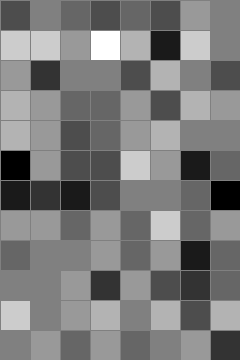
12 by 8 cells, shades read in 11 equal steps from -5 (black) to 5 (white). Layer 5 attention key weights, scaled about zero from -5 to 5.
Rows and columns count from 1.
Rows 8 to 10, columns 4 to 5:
1 -1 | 1 -1 | -3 1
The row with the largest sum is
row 2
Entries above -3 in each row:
8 7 7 8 8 6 4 8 7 6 8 7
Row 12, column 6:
0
